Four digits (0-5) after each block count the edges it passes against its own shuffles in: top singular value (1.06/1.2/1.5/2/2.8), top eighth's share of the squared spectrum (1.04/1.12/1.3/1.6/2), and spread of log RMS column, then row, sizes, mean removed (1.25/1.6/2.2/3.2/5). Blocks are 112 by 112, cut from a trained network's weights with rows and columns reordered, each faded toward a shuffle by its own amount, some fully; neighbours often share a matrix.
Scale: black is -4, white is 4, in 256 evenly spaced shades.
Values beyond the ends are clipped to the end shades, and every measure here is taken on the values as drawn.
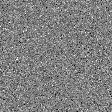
2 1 1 0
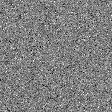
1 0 0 0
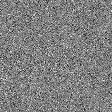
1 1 0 0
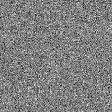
3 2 1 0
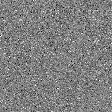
2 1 0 1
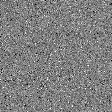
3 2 0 1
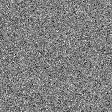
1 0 0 0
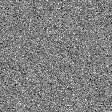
2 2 0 0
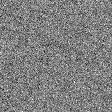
2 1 0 0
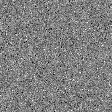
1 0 0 0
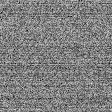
3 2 0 1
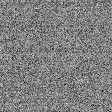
1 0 0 0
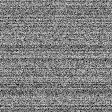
4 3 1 2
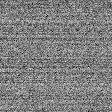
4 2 0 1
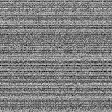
5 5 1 4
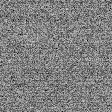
2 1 0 0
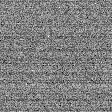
3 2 0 1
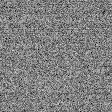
2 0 0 0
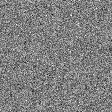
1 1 0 0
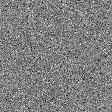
2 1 0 0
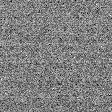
2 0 0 0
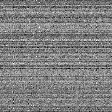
5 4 2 3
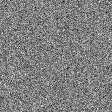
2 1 0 0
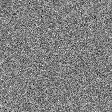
1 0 0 0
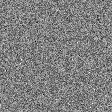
0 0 0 0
